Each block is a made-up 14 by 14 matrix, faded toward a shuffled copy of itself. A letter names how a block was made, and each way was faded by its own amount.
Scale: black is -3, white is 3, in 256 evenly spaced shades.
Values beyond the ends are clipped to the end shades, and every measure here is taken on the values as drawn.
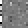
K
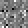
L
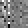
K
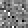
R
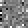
R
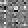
K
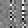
K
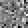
R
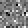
L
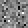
R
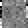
K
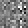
K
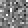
L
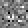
L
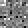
L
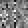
R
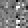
K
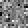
R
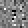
R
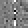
K
